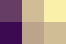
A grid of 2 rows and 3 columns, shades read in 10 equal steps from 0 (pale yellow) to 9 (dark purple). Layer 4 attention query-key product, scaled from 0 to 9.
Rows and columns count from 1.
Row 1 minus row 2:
-2 -1 -2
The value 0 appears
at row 1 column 3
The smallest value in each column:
7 2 0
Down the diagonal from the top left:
7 3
